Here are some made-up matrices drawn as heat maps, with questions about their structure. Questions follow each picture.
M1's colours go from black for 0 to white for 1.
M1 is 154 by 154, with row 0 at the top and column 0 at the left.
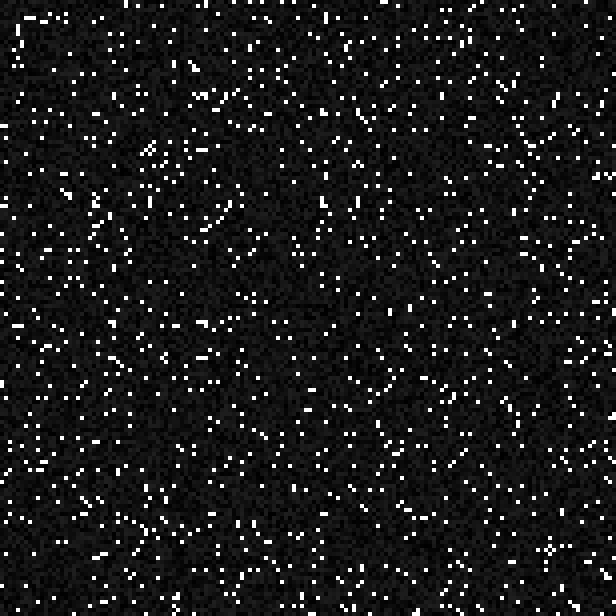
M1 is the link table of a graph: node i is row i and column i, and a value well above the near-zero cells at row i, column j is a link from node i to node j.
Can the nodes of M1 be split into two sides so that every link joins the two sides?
yes
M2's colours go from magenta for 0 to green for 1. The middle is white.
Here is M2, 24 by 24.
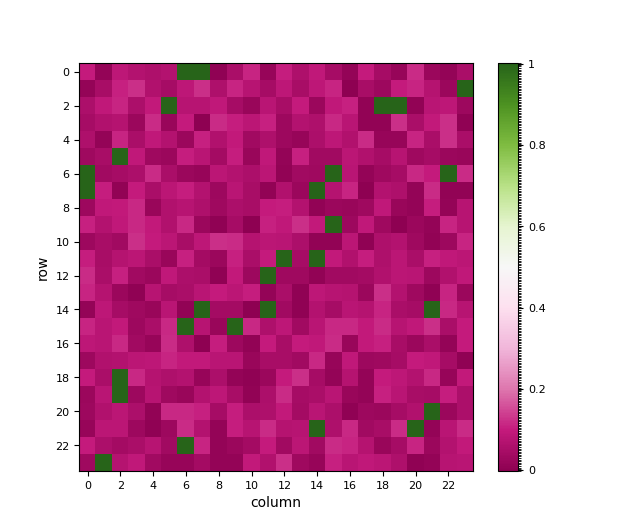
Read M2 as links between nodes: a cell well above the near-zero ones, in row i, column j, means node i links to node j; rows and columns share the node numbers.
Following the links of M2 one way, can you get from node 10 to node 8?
no
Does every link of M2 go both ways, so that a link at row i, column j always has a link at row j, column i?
yes
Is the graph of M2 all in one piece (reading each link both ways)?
no
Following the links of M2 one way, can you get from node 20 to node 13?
no
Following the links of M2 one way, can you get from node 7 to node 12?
yes
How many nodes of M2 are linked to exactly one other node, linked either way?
9
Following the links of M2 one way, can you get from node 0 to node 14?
yes
